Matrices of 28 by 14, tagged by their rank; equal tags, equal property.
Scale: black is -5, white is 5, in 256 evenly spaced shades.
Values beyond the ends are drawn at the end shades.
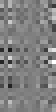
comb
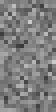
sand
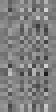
comb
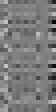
comb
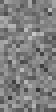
sand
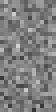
sand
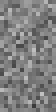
sand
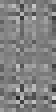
comb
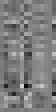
comb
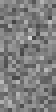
sand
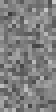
sand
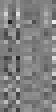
comb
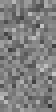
sand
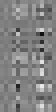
comb
